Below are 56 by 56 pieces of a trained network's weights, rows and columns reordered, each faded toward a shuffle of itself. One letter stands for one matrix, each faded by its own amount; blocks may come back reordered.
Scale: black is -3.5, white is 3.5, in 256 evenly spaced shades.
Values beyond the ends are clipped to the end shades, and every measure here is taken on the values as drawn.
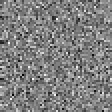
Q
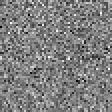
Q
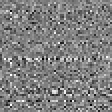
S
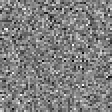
Q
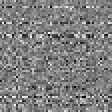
S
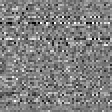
S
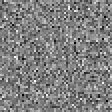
Q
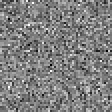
Q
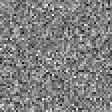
Q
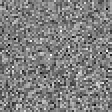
Q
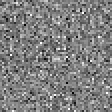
Q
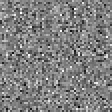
Q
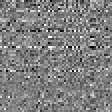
S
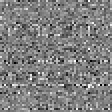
S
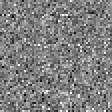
Q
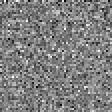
Q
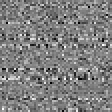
S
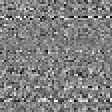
S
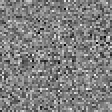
Q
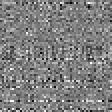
S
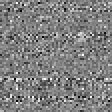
S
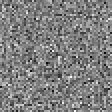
Q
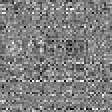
S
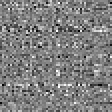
S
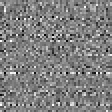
S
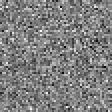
Q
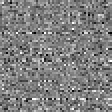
S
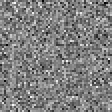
Q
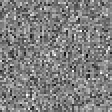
Q
